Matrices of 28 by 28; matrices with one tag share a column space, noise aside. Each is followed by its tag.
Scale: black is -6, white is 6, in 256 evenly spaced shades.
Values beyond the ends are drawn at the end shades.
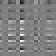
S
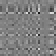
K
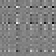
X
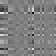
K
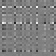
X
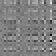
S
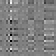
S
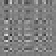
S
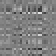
K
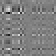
K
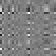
K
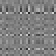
K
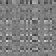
S
